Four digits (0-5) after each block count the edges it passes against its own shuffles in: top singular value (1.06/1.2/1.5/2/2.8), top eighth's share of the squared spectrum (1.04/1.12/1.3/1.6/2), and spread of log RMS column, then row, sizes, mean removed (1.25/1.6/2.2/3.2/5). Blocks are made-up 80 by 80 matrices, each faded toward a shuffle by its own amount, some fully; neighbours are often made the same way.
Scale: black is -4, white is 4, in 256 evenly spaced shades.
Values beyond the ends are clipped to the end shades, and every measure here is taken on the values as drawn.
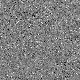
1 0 0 0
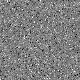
0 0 0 0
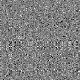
4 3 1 2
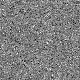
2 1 0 0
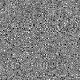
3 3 1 1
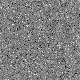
0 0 0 0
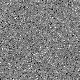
0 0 0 0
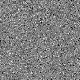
3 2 1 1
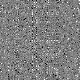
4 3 2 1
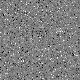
2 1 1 0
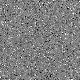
2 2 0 0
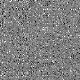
3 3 2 1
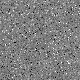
1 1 0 0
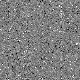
3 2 1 0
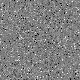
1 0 0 0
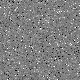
1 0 0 0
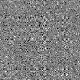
4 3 2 2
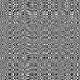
5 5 4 4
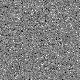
3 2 1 0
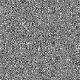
4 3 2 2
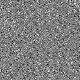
3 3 1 0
